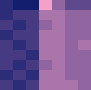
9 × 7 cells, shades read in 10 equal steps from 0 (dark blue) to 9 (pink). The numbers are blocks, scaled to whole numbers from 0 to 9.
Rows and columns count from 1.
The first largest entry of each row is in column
4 4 5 4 4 4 5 4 4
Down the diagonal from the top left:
1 2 2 6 6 5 5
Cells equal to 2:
15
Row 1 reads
1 0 0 9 5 3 3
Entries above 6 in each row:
1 0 0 0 0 0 0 0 0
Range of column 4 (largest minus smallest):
4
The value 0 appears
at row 1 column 2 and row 1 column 3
